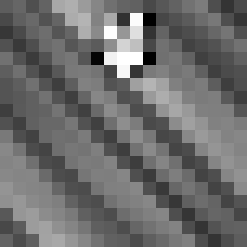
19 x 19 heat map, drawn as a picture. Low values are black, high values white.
Values change most from cell to cell in the top middle. An odd patch, rougher than its surroundings, sits in the top middle. The grain runs diagonally down to the right.
